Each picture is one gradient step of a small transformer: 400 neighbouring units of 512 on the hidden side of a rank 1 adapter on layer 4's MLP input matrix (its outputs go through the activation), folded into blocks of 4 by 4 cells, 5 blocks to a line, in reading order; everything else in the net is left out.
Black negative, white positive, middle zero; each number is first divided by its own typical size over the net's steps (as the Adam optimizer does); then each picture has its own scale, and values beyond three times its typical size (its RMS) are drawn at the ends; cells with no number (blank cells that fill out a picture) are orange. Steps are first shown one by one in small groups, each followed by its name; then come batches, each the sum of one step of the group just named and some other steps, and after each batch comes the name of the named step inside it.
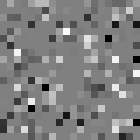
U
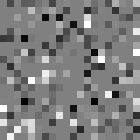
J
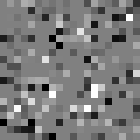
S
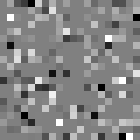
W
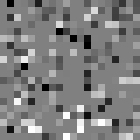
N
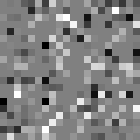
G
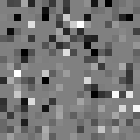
G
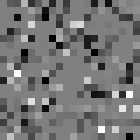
U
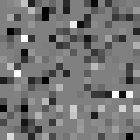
W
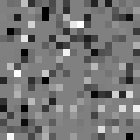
G
